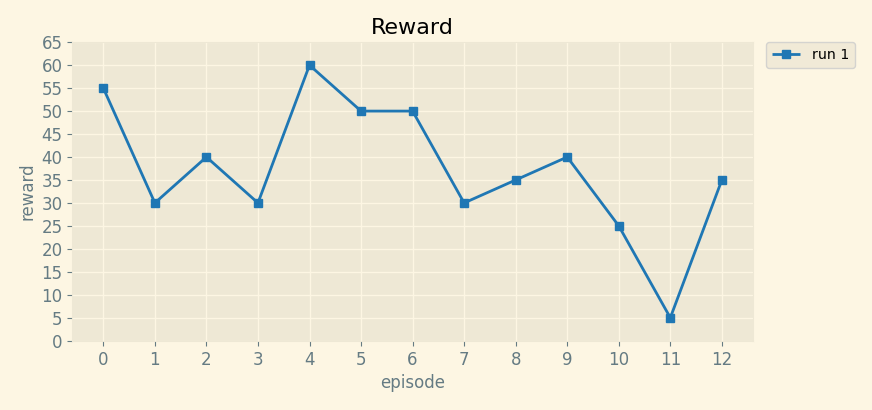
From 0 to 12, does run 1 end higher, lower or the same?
lower
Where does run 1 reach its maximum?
4
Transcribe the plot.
Title: Reward
x-axis: episode, ticks 0 1 2 3 4 5 6 7 8 9 10 11 12
y-axis: reward, ticks 0 5 10 15 20 25 30 35 40 45 50 55 60 65
Legend: run 1
Values:
run 1: 55 30 40 30 60 50 50 30 35 40 25 5 35
